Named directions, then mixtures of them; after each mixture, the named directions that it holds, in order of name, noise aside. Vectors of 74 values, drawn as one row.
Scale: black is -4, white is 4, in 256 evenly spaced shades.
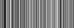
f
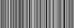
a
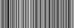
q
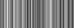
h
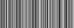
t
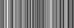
h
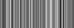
f, h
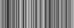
h, q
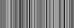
a, q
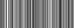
h, t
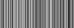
h, q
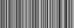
t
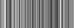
a, f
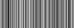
q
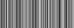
t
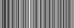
f, q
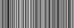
q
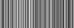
h, q
